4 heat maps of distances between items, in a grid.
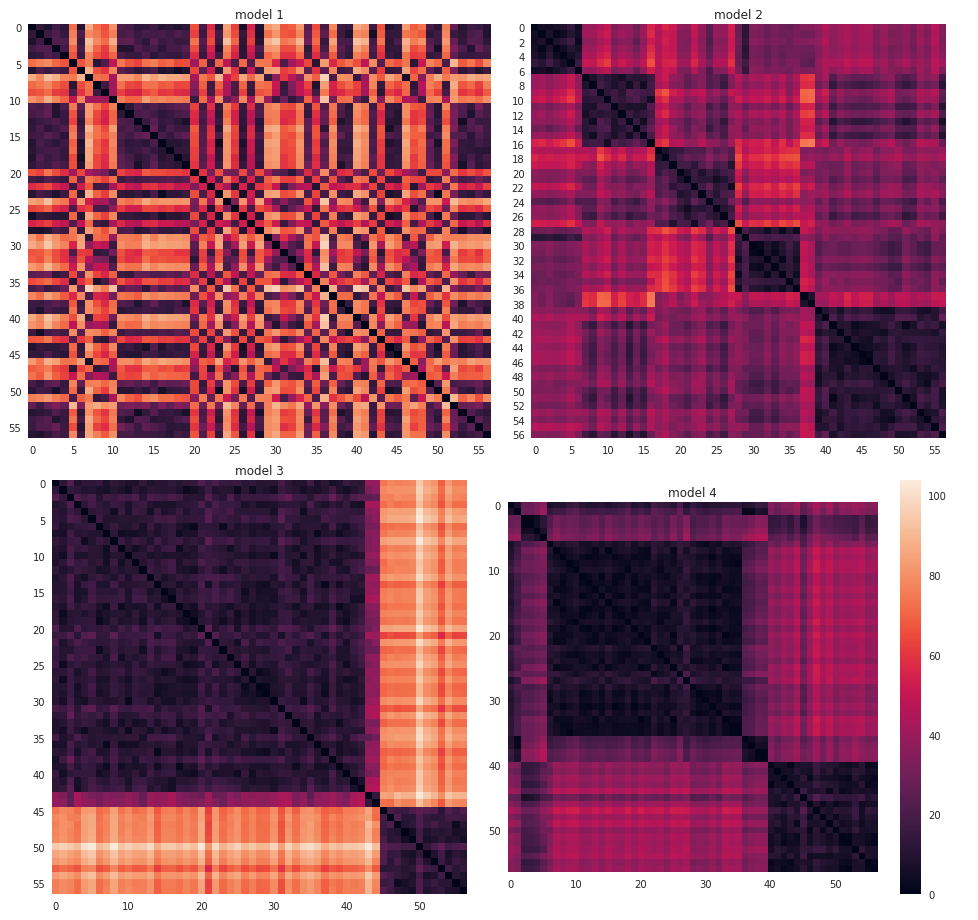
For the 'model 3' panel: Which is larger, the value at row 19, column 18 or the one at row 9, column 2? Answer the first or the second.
the second
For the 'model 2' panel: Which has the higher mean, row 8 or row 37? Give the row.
37
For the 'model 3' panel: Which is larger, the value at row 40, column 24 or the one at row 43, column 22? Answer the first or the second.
the second
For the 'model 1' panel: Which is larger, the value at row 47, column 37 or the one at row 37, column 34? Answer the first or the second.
the second
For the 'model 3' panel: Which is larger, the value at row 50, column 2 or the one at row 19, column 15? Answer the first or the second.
the first
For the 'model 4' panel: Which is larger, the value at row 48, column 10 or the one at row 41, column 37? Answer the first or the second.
the first
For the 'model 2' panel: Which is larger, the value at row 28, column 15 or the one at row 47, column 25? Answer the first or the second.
the first
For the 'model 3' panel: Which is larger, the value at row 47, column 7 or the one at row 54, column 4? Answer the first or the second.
the second
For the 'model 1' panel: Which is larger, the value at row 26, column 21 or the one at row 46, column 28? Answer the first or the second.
the second
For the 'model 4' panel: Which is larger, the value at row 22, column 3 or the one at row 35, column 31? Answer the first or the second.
the first
